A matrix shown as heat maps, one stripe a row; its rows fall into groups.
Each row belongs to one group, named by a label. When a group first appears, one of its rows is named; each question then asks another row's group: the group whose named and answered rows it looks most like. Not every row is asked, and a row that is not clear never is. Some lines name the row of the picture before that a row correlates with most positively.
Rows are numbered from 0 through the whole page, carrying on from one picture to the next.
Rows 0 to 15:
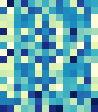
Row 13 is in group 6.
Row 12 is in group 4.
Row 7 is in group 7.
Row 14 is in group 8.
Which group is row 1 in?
6
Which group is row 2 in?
4
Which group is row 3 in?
4
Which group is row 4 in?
6
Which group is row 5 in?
4
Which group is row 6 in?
6
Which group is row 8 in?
6
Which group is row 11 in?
6
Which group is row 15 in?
8
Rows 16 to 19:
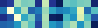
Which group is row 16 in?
8
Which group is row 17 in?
6
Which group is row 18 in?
8
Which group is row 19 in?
8
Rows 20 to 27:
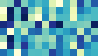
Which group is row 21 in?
7
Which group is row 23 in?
8
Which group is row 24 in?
6
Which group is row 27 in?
8
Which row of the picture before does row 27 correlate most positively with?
18
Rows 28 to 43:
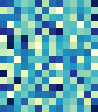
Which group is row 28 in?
8
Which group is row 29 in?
4
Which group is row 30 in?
8
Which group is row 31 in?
6
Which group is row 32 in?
8
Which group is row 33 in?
7
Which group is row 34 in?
7
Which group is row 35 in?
4
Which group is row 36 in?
8
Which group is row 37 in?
4
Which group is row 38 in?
6
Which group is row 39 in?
4
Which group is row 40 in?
8
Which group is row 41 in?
6
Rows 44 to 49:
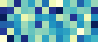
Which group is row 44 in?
4
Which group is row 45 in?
8
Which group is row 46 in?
6
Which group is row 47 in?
8
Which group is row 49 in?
7
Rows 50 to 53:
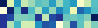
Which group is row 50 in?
6
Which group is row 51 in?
7
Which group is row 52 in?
8
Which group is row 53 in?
6
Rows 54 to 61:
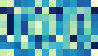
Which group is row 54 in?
4
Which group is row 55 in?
8
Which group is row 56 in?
7
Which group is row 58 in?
7
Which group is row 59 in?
6
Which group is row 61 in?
4
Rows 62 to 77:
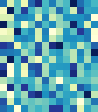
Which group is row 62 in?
6
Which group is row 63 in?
7
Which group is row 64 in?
4
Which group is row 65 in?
6
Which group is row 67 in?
4
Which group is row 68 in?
8
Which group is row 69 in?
8
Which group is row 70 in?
7
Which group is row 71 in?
6
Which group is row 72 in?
6
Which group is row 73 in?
4
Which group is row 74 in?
7
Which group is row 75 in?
6
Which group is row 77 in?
8
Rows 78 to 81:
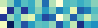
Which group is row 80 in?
6
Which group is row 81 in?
7
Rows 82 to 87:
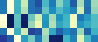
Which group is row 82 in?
6
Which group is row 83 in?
6
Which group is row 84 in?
7
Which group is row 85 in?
7
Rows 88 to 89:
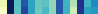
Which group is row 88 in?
7
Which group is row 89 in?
7
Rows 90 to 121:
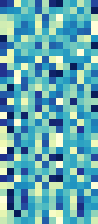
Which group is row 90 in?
8
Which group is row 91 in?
8
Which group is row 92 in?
4
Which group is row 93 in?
4
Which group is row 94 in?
4
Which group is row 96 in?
8
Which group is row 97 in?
6
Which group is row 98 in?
4
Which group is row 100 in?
8
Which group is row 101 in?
8
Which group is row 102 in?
7
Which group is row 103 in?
8
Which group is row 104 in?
6
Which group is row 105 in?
8
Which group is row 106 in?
7
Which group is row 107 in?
8
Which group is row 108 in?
7
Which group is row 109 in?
4
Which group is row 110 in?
4
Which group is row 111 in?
7
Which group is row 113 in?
4
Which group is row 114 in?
7
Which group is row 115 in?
8
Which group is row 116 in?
4
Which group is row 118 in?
7
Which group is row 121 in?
4
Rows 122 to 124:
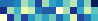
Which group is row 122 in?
8
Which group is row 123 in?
6
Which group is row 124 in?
7
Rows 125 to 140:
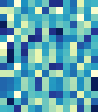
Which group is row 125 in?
8
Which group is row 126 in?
4
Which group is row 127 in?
6
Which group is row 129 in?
8
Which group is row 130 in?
6
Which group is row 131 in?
7
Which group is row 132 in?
7
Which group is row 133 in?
7
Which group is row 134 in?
8
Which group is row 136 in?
8
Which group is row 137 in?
8
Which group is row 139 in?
7
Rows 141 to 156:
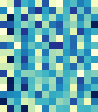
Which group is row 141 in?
4
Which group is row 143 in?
7
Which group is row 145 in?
7
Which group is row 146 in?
4
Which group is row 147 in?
8
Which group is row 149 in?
7
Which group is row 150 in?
4
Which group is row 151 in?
6
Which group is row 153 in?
7
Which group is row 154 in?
8
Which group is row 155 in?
6
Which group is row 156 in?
7
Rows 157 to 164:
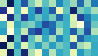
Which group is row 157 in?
7
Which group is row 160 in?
6
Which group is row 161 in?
6
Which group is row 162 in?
7
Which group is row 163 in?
6
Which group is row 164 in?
7
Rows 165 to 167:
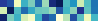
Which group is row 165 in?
8
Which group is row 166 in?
7
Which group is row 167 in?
6
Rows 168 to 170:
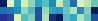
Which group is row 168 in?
6
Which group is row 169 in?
8
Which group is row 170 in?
8
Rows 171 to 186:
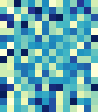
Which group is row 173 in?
8
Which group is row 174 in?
7
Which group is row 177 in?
6
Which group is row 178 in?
7
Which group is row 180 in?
4
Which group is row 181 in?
4
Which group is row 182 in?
6
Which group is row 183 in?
8
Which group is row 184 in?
6
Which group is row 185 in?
6
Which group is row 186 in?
6
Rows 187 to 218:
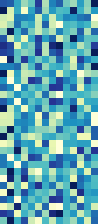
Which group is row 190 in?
4
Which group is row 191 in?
7
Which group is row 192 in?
6
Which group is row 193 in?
8
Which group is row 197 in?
6
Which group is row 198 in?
6
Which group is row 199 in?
8
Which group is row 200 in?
4
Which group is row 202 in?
6
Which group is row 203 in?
4
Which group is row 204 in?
4
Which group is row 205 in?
7
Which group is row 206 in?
6
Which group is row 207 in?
4
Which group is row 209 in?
6
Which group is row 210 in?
8
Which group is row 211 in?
7
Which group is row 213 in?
6
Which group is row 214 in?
7
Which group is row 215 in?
8
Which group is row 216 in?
4
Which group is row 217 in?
8
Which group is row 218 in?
7
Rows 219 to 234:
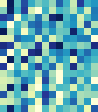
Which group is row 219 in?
7
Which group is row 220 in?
7
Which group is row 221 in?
8
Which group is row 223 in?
6
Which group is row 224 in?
4
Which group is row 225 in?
8
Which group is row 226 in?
6
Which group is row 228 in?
6
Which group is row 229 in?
4
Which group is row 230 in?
4
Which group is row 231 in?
7
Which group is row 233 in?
4
